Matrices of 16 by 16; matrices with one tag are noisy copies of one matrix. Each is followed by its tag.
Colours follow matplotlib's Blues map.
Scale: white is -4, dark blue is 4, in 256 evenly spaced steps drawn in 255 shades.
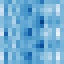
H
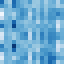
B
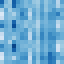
B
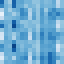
B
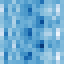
H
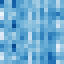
B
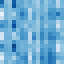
B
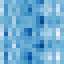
H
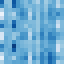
B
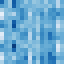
B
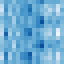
H
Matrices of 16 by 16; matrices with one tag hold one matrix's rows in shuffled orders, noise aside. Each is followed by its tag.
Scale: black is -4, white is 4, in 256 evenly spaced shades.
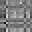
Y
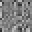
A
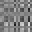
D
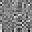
A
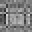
Y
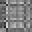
Y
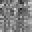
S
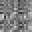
S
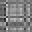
Y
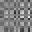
D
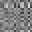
D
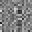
A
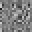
A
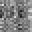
S
